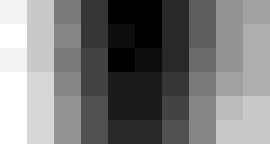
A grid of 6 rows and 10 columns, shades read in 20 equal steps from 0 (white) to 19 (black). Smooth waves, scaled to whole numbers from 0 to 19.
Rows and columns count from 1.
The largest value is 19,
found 4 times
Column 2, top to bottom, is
4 4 4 3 3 3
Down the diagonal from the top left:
1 4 10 14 17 16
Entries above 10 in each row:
5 5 5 4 4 4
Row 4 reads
0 3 9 14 17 17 15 10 7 6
